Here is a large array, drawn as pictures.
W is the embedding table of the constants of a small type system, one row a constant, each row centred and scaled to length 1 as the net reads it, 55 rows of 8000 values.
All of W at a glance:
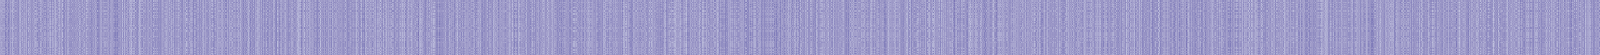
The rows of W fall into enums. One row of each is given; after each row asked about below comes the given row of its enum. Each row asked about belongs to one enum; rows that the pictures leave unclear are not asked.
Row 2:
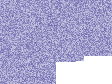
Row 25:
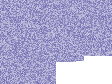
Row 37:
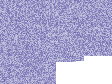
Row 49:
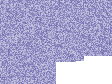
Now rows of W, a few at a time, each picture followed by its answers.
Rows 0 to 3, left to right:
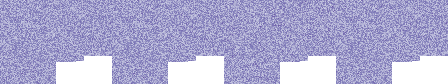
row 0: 25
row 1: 25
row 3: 25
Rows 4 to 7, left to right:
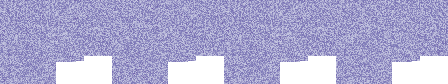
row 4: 37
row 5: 25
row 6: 37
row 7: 49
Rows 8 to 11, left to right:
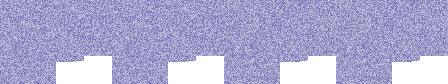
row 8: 25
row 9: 25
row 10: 2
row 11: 2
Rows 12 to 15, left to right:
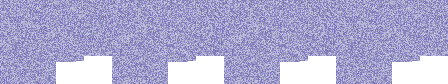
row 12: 25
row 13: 49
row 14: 49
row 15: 25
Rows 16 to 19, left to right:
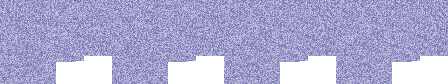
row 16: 37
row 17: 25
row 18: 49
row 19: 49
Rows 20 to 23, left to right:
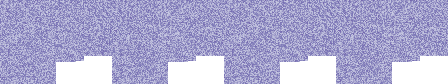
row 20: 49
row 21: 37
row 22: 49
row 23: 37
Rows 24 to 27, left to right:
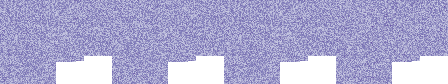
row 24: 37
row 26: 37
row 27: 2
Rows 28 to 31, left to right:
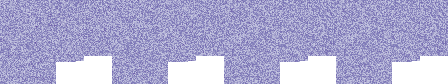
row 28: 2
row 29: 25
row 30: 49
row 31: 49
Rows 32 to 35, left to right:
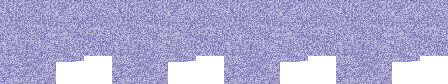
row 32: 37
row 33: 37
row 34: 37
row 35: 37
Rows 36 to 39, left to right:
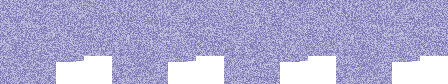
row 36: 25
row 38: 2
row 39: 37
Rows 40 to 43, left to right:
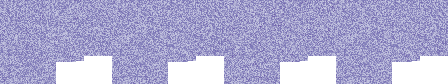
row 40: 37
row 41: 49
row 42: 2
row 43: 49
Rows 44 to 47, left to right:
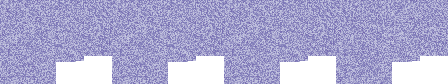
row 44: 49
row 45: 49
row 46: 49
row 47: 37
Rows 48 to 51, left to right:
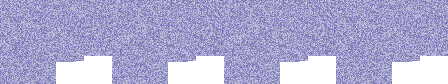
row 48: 25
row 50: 49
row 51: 25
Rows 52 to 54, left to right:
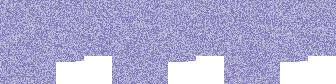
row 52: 49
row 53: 25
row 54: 37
